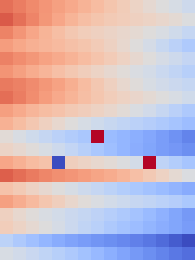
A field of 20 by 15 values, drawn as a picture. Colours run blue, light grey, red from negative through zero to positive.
Slope: up to the top left. Ninth with the lowest average: bottom right. Grain: streaks across. Histogram: bell-shaped. Ninth with the highest average: top left. Lone odd cells: 3, 2 higher and 1 lower than their neighbours.
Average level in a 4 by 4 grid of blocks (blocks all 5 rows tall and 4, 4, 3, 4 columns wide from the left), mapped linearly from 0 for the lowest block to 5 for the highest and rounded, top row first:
5432 | 5432 | 4321 | 3210
